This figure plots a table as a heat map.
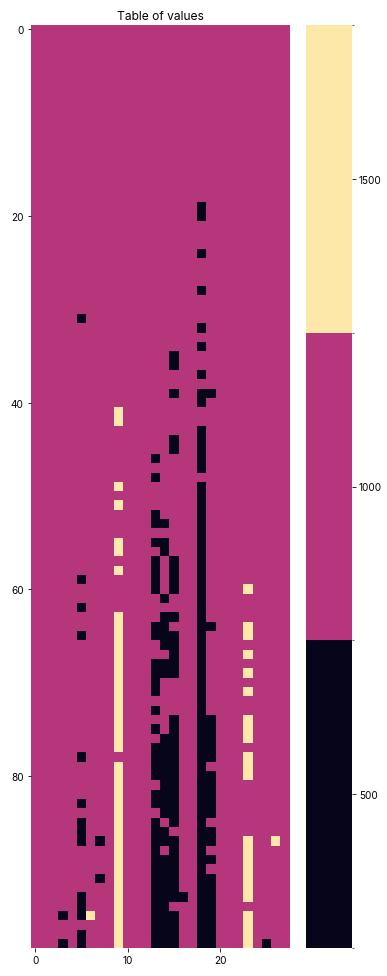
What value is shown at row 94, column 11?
1000
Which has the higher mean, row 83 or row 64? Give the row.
64
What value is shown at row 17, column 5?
1000
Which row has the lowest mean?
98
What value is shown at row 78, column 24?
1000
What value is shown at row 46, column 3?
1000
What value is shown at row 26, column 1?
1000
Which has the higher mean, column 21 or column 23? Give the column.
23
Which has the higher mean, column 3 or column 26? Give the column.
26
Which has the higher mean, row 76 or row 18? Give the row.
18
